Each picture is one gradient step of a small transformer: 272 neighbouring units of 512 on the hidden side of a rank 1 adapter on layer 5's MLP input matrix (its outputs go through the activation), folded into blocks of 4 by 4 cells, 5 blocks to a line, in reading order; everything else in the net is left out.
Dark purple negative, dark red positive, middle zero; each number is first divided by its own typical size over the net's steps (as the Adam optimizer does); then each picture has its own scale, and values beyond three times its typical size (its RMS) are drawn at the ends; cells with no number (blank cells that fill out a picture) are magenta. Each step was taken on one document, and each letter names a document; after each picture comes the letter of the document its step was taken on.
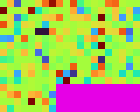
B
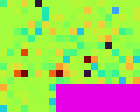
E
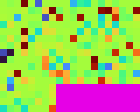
B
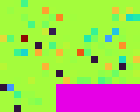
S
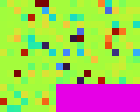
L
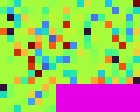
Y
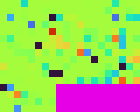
S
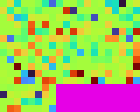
Y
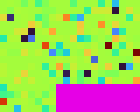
E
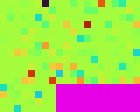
S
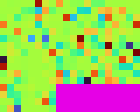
L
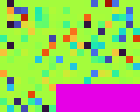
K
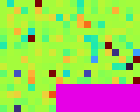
L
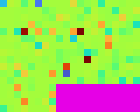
E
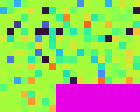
Y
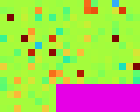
S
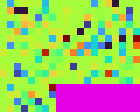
K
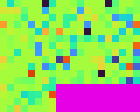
Y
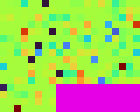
S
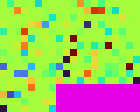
E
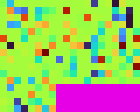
K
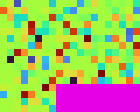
Y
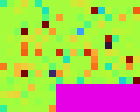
E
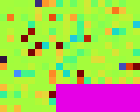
L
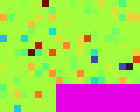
S
